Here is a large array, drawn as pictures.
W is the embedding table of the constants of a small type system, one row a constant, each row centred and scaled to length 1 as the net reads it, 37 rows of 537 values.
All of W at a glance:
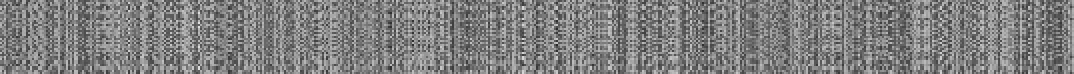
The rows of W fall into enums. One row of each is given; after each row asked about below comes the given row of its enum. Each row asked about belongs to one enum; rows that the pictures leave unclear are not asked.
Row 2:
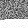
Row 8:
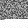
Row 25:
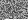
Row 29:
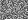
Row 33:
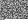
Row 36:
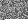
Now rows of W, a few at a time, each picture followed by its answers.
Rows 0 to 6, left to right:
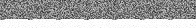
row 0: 8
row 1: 25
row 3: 36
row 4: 29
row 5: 25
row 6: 33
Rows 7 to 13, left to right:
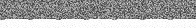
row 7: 8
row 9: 36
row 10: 25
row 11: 33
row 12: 29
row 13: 33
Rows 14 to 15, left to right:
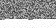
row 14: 25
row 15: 8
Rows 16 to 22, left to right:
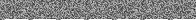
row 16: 25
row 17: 8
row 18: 2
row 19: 29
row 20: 25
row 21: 29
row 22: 25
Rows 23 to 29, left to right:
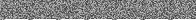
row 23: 33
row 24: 8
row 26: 29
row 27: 2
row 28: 36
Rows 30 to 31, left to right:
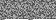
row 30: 8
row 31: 8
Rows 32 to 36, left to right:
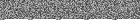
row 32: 2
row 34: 33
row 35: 29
